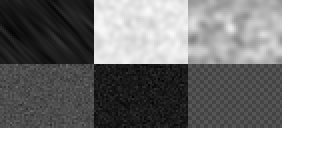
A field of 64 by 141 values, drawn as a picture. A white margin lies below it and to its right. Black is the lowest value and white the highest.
The table splits into 2 rows of 3 panels. Panel 1,1: very low, slanting down to the right, faint in contrast. Panel 1,2: very high, blotchy, faint in contrast. Panel 1,3: high, blotchy. Panel 2,1: low, fine-grained, faint in contrast. Panel 2,2: very low, fine-grained, faint in contrast. Panel 2,3: low, checkered, faint in contrast.
